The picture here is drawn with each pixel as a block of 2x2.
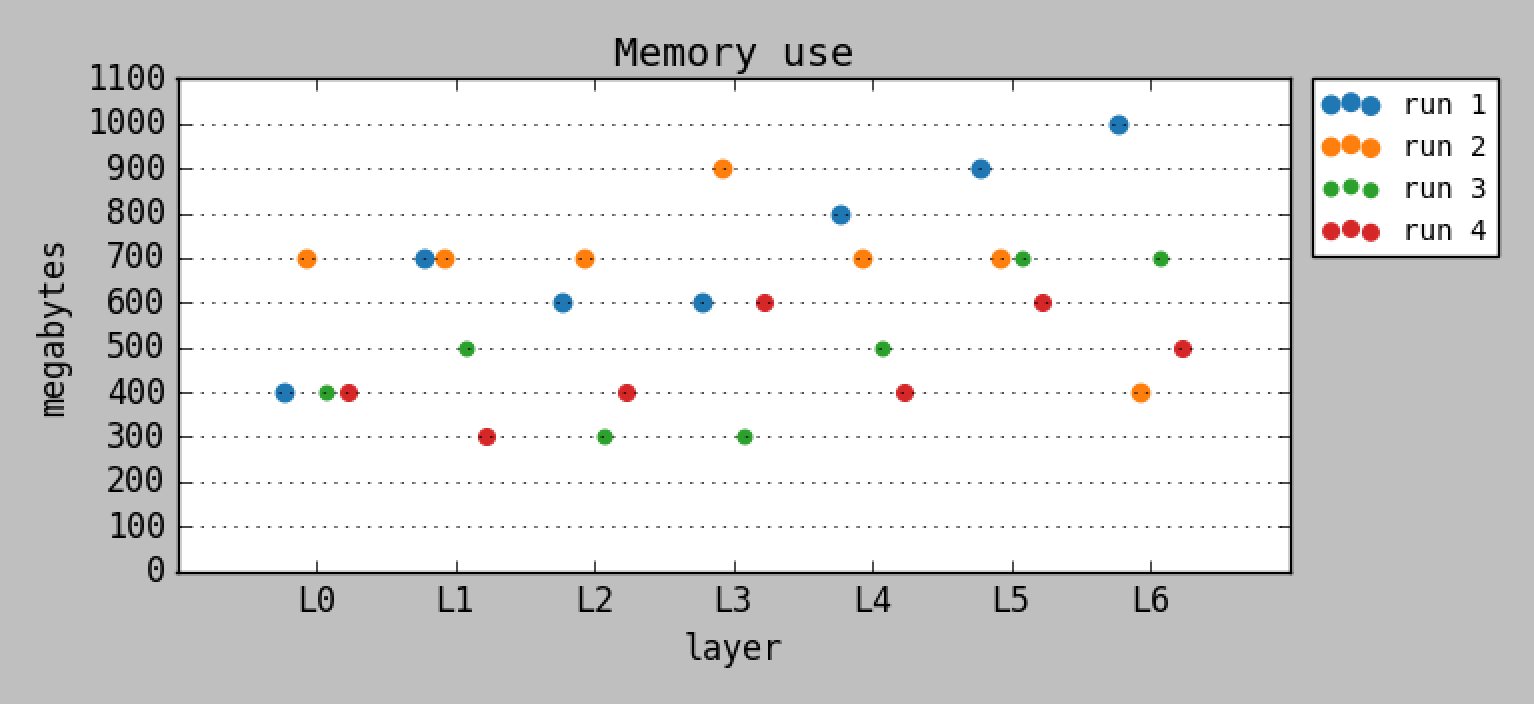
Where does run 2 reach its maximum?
L3
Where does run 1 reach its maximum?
L6
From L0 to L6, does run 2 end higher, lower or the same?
lower
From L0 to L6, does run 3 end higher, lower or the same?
higher
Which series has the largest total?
run 1
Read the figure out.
Title: Memory use
x-axis: layer, ticks L0 L1 L2 L3 L4 L5 L6
y-axis: megabytes, ticks 0 100 200 300 400 500 600 700 800 900 1000 1100
Legend: run 1, run 2, run 3, run 4
Values:
run 1: 400 700 600 600 800 900 1000
run 2: 700 700 700 900 700 700 400
run 3: 400 500 300 300 500 700 700
run 4: 400 300 400 600 400 600 500
